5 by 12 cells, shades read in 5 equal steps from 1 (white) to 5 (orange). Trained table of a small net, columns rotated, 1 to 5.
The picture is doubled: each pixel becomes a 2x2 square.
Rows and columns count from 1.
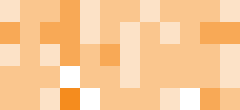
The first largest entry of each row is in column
4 1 4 1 4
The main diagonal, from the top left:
2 3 2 1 1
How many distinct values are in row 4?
3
